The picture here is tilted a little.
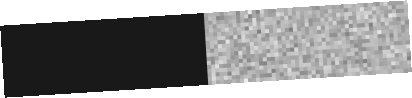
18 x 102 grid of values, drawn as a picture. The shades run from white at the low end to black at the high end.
The table splits into one row of 2 panels. Panel 1,1: very high, flat. Panel 1,2: low, fine-grained.
